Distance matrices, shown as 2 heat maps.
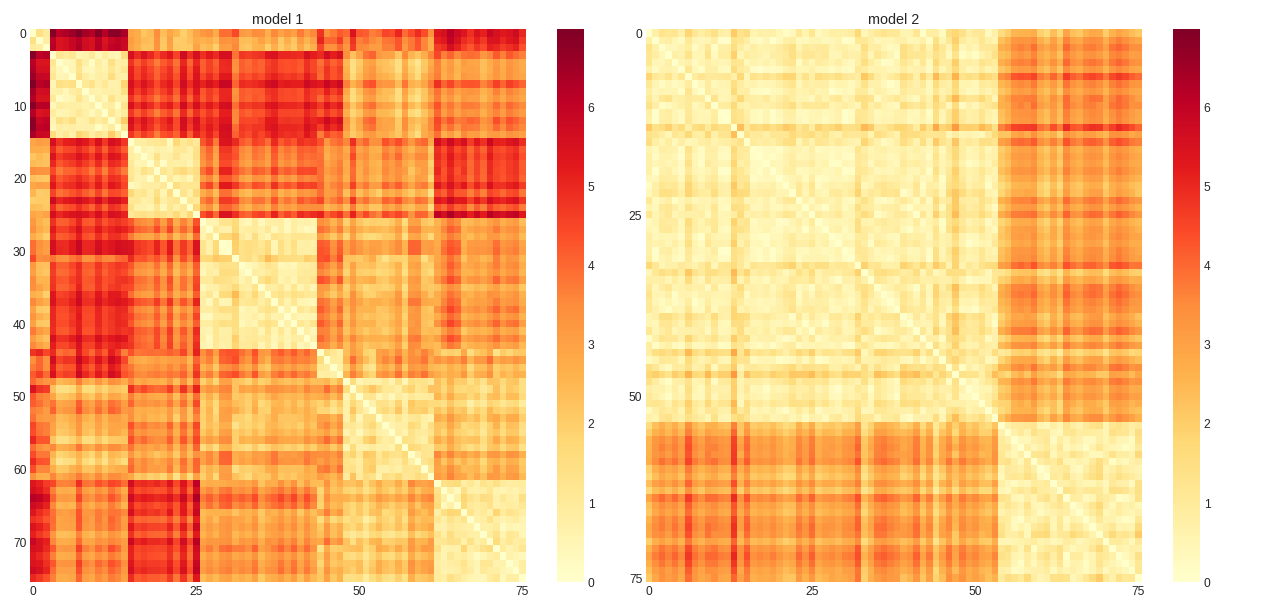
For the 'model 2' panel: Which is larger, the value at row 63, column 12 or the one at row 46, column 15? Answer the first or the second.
the first
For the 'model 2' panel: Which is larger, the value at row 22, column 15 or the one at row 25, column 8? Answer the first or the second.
the first
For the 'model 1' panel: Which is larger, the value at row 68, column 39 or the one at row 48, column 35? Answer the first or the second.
the first
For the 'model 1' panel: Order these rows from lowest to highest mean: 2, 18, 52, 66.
52, 66, 18, 2
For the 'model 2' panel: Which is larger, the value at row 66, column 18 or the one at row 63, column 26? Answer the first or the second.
the first
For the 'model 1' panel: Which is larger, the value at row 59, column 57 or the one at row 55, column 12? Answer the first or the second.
the second
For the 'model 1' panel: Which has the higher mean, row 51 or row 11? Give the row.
11
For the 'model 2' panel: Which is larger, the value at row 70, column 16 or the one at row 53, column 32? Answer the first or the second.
the first
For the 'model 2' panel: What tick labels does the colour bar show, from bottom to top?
0, 1, 2, 3, 4, 5, 6
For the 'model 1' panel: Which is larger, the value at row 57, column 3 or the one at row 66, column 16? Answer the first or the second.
the second
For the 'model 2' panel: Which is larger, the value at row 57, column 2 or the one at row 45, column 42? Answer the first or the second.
the first
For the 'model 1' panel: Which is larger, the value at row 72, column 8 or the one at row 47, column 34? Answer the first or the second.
the second
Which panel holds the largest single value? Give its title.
model 1
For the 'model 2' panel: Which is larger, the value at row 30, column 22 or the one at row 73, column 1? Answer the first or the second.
the second
